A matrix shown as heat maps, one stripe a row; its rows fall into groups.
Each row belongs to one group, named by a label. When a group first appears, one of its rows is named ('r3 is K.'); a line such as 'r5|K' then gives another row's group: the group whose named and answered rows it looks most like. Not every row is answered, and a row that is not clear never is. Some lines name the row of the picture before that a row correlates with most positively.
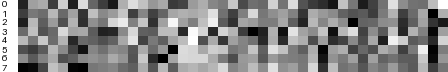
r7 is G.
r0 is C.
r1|G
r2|G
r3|C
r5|G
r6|G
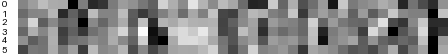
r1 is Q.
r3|G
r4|G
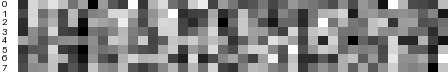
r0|C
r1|Q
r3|Q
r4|G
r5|Q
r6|C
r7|Q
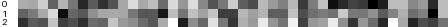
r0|C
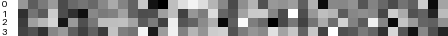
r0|G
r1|Q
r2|Q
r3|G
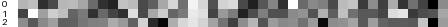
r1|C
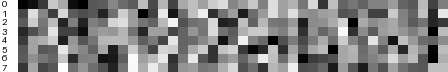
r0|G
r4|Q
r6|C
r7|C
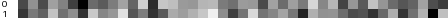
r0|G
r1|G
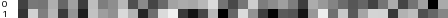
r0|G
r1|Q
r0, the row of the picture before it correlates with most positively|1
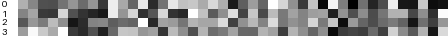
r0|G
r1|C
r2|G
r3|C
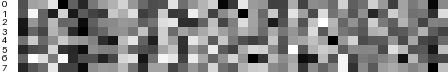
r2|Q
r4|C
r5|Q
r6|C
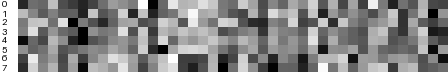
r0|G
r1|G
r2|C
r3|G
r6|Q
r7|Q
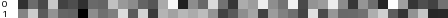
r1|G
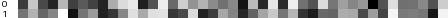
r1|C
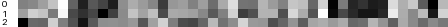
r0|C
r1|C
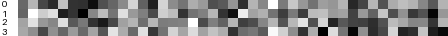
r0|C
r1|Q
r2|C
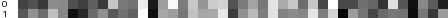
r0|G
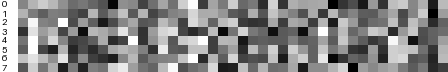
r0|C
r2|C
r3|Q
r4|C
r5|C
